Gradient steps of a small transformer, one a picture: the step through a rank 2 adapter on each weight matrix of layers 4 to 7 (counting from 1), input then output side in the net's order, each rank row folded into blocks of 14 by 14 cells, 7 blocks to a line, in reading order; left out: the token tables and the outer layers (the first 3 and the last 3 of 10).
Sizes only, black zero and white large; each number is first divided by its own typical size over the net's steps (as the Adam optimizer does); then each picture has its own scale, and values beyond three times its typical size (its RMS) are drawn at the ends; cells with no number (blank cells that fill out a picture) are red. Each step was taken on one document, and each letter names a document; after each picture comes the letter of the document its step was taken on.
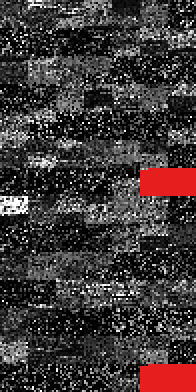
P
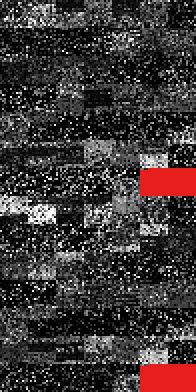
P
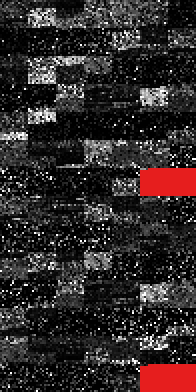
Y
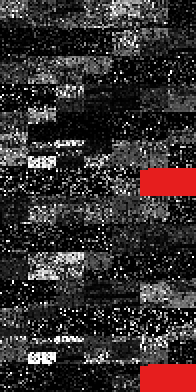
Y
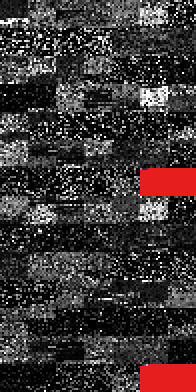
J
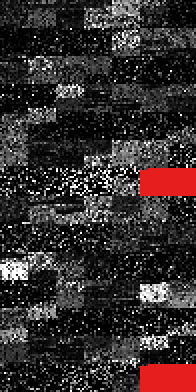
Y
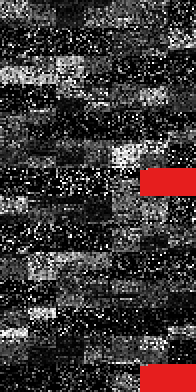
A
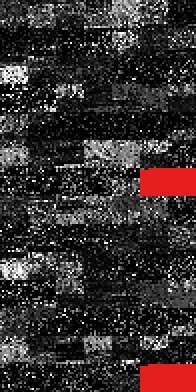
Y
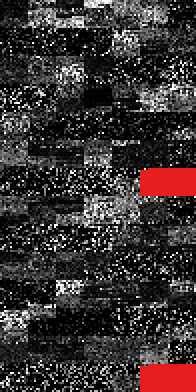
P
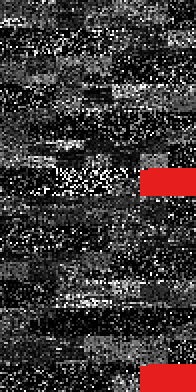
P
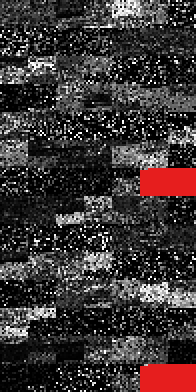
J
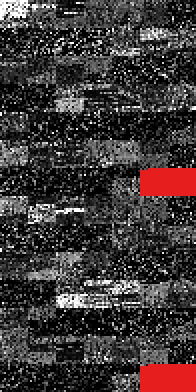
P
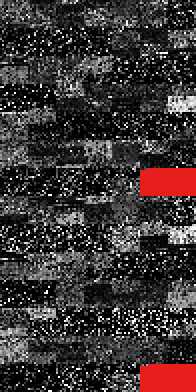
A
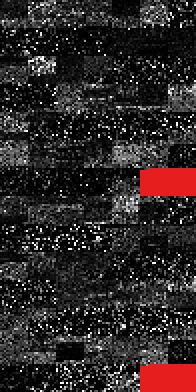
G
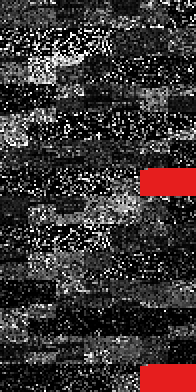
J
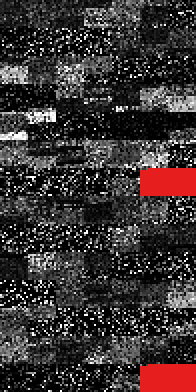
A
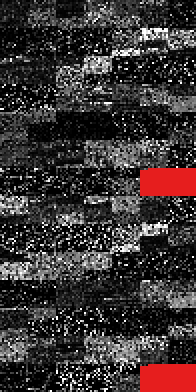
A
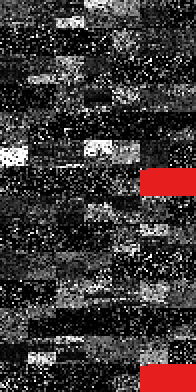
P
